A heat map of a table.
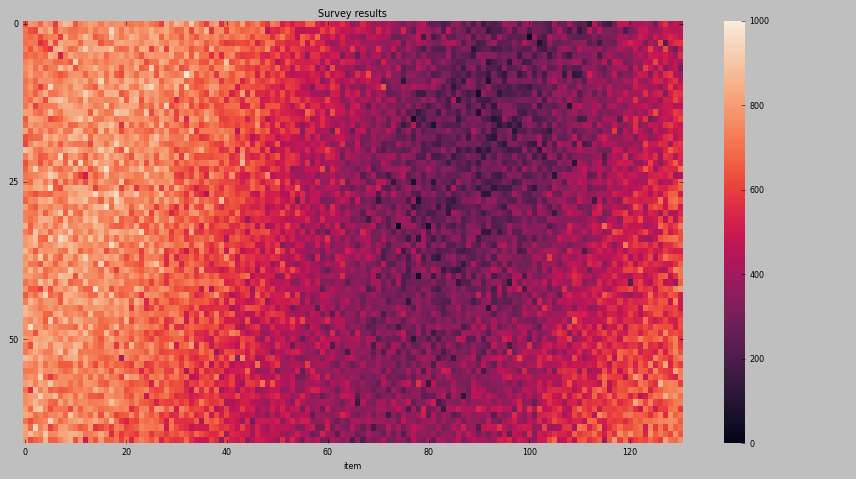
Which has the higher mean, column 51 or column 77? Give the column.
51
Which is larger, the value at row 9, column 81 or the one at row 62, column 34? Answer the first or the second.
the second
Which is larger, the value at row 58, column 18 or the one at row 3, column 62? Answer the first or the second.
the first
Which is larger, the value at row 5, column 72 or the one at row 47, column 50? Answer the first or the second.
the second
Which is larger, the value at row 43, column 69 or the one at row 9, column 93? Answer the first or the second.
the first
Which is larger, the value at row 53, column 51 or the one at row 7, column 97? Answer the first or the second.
the first
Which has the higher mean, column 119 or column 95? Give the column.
119
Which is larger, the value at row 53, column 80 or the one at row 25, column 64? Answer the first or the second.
the first
